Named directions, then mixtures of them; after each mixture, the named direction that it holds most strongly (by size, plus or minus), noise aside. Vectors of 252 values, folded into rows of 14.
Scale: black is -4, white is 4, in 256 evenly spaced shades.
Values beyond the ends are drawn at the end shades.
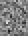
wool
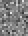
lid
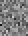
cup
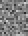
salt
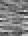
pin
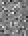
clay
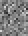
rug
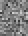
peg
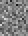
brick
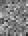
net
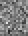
wool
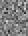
salt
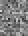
peg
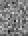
wool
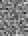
salt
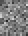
net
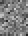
net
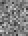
rug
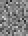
brick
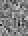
cup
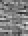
pin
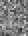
clay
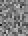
cup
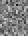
brick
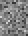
wool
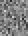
cup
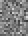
peg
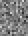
lid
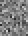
cup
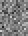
rug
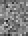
net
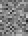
salt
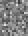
lid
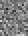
salt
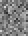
rug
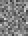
brick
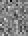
brick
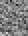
brick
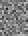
salt
